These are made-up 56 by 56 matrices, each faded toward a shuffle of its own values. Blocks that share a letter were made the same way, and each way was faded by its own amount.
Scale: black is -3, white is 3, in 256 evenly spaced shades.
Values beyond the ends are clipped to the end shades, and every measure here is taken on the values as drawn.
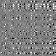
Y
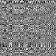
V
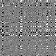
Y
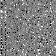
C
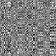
V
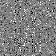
C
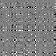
Y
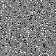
C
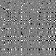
Y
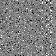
C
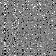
C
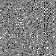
C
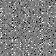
C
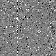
C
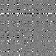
Y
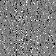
C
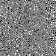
C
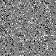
C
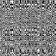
V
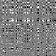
Y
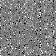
C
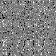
C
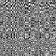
V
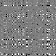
Y
